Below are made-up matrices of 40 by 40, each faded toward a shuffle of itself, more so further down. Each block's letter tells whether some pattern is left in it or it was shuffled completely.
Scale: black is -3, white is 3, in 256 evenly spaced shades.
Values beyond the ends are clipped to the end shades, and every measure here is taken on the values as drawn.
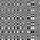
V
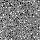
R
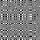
V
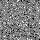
R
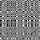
V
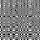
V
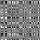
V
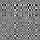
V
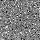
R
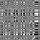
V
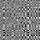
V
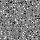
R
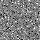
R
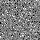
R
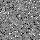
R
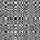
V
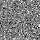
R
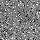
R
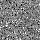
R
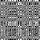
V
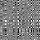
V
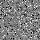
R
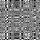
V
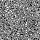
R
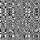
V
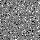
R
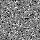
R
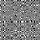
V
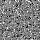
R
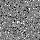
R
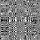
V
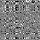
V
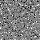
R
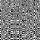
V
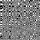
V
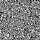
R
